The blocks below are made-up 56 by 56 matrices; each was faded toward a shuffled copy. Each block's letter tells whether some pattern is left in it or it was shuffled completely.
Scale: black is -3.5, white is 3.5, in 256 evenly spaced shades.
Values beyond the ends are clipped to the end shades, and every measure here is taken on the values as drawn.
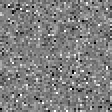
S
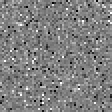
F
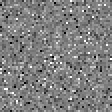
S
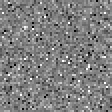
F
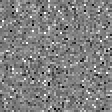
S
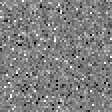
F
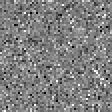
S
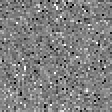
S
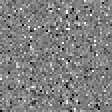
S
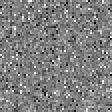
F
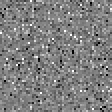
F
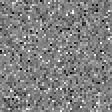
F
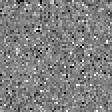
S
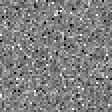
S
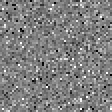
F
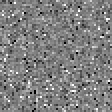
S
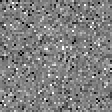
F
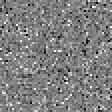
S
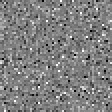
S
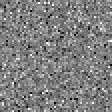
F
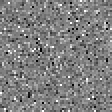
F
